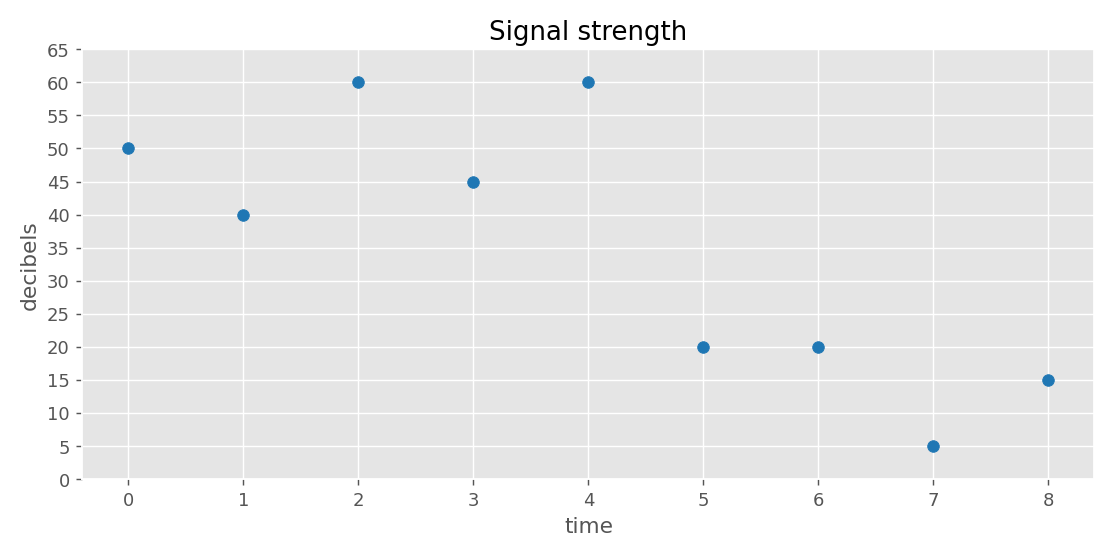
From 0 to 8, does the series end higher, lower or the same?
lower
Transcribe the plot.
Title: Signal strength
x-axis: time, ticks 0 1 2 3 4 5 6 7 8
y-axis: decibels, ticks 0 5 10 15 20 25 30 35 40 45 50 55 60 65
Values:
50 40 60 45 60 20 20 5 15
